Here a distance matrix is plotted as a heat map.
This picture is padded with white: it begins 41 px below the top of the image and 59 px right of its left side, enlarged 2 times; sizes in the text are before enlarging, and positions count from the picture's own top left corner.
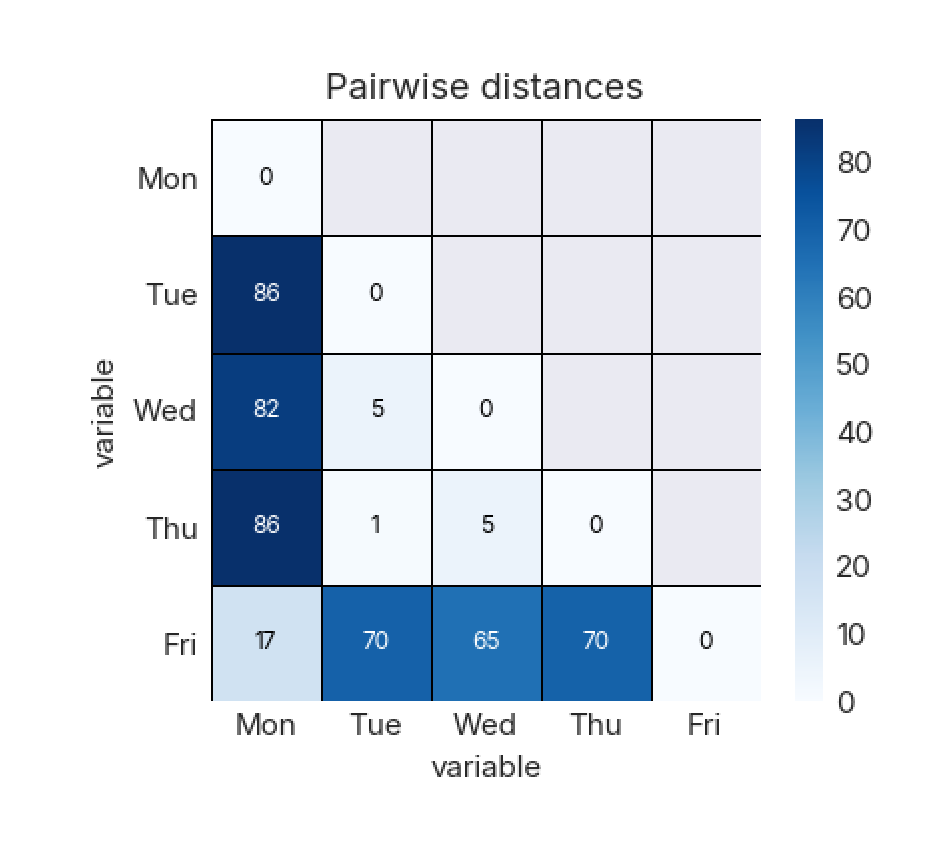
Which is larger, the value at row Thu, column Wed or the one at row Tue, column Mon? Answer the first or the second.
the second
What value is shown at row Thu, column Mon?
86
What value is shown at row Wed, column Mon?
82
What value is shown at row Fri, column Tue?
70
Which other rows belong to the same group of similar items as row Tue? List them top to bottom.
Wed, Thu
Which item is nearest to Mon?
Fri
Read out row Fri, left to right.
17 70 65 70 0
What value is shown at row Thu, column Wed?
5
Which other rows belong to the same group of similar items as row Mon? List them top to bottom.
Fri
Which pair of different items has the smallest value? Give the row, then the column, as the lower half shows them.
Thu, Tue
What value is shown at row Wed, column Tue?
5
